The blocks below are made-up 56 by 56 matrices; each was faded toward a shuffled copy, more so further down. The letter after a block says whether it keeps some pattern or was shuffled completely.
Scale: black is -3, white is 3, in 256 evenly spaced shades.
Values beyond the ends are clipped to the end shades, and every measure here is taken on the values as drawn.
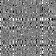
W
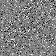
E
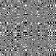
W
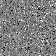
E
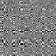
W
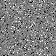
E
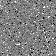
E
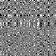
W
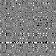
W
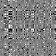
W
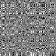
W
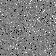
E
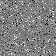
E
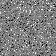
E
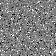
E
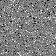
E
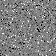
E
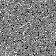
E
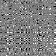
W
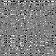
W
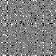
W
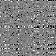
W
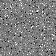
E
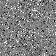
E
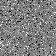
E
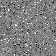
E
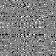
W
